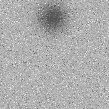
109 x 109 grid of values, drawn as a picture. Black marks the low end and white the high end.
A single dip lies in the top middle. No row or column stands out. The top middle is the ninth with the lowest average. The values are skewed, with a long tail toward low values. On average the colour sits 70% of the way up the scale. No regular stripes run through it.
